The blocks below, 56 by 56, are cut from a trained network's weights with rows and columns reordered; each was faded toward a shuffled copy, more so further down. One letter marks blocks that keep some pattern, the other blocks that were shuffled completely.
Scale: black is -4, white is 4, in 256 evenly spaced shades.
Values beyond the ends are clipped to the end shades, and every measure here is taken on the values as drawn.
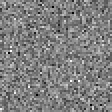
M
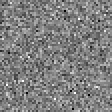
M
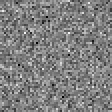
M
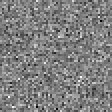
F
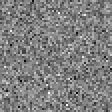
M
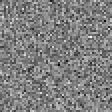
M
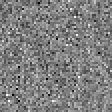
F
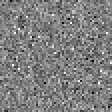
M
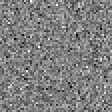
F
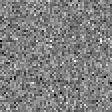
M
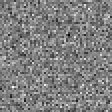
F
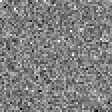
M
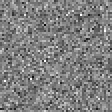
F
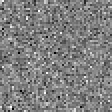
F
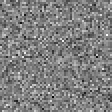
F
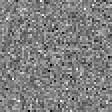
F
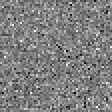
M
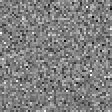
M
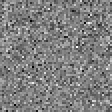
M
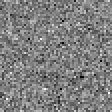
F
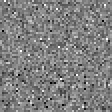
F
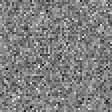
M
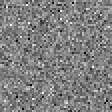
M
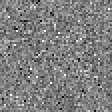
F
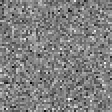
M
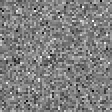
F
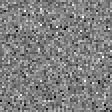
M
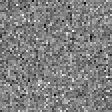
M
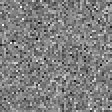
M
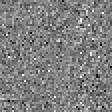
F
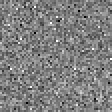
M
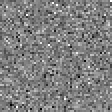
M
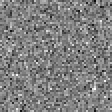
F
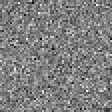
M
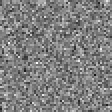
F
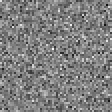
F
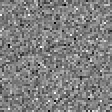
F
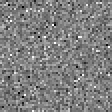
M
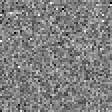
M
